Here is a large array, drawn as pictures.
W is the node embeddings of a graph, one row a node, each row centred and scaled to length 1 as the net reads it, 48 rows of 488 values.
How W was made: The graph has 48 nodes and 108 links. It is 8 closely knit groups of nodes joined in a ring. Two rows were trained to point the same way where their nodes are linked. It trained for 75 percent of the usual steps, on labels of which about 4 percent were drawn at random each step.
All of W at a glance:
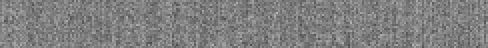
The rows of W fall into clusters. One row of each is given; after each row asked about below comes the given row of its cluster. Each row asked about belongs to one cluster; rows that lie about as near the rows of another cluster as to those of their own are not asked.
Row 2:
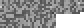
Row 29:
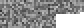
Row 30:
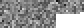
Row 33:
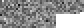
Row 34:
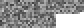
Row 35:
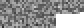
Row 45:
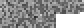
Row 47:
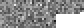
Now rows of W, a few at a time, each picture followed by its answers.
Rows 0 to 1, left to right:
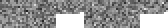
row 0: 35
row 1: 34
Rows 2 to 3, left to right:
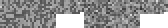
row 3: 33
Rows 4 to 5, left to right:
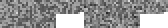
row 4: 45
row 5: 30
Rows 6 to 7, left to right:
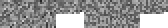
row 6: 34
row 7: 35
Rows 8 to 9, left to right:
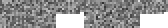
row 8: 47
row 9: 30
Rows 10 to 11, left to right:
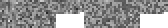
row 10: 30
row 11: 45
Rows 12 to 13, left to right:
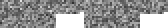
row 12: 34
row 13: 45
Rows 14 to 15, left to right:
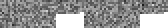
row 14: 29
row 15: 34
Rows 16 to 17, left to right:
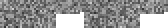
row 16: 2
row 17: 2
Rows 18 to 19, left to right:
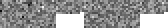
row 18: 47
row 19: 2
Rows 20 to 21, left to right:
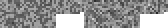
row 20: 2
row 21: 33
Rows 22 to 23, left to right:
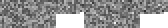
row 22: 33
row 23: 35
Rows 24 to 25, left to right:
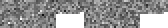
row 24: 34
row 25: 30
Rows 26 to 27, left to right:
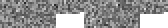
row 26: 35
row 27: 45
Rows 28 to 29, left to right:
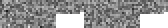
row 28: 47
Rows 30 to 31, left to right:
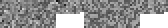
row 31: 2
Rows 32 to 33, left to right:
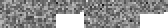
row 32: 47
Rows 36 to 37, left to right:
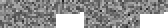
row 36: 35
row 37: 33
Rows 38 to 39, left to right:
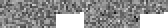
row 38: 30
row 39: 35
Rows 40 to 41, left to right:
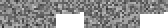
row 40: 35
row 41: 33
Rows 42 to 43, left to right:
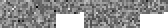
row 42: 45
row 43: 29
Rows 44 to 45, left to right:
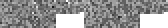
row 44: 45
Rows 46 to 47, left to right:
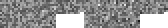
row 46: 29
